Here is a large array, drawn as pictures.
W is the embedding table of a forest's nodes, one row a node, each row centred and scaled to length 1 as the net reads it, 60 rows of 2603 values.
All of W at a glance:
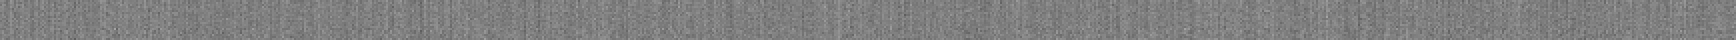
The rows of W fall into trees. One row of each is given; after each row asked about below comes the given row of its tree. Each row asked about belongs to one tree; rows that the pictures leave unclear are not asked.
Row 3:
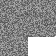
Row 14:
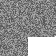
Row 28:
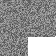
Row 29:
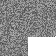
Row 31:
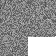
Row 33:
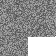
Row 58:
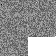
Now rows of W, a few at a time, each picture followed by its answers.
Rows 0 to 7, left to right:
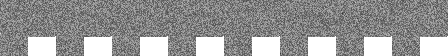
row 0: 33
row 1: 3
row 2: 3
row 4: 58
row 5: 3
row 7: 31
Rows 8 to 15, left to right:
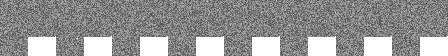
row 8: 33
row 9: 14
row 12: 3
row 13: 33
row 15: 14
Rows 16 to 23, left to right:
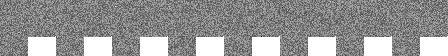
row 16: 31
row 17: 33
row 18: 29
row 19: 58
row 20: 3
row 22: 3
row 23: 58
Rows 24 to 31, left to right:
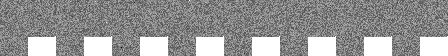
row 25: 33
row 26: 31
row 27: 14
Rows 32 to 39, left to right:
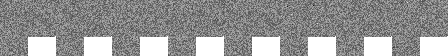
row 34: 14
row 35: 3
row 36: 3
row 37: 28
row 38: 33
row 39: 31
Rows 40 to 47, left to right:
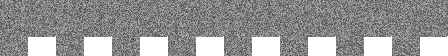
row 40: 14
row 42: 28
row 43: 29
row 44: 29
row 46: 58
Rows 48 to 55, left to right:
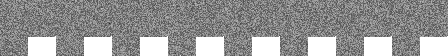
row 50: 58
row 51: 33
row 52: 33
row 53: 29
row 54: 3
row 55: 33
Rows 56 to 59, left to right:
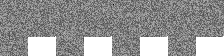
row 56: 33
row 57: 3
